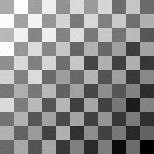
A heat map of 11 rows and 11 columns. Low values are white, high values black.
Grain: checkered. Ninth with the highest average: bottom right. Ninth with the lowest average: top left. Slope: up to the bottom right.
